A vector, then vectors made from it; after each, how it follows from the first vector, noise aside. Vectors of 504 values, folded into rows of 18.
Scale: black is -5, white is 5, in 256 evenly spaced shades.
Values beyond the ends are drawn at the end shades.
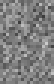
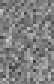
reversed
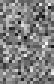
scaled up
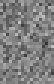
negated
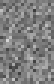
reversed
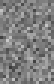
reversed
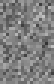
negated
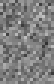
negated
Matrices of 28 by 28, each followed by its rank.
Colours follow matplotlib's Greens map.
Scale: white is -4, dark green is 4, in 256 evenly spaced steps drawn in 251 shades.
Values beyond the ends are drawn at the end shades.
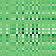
one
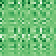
two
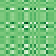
one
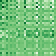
two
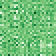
five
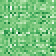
five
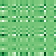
one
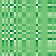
one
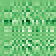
two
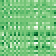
two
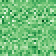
five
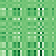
one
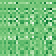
two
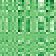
two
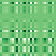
one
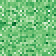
five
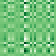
one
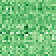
five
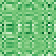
two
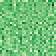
five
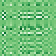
two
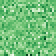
five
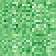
five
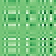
one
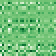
two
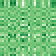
two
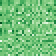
five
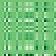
one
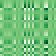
one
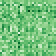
five
